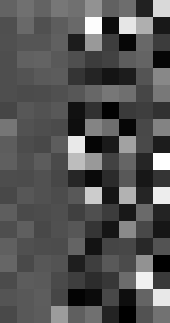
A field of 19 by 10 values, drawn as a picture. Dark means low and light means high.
The values are skewed, with a long tail toward high values. The left part is calmer, up to a seam about 40% of the way across. Overall the values sit about 30% of the way up the scale. There is no overall slope.
